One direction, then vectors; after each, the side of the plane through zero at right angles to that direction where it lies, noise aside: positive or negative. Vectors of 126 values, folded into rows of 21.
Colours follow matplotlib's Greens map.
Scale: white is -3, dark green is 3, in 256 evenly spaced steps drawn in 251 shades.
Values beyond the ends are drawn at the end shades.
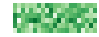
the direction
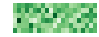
negative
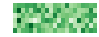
negative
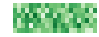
positive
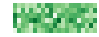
positive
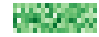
positive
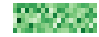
negative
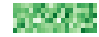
negative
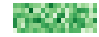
positive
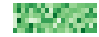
negative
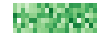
positive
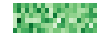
negative
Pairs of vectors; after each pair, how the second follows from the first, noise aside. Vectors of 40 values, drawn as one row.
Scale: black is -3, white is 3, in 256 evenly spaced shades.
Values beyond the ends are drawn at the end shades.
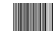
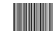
shuffled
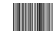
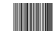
wrapped around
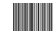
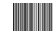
copied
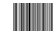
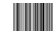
wrapped around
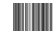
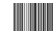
shuffled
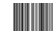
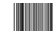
shuffled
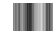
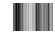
wrapped around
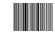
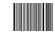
shuffled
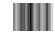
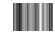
wrapped around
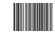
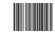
copied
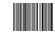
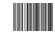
wrapped around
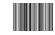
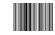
copied
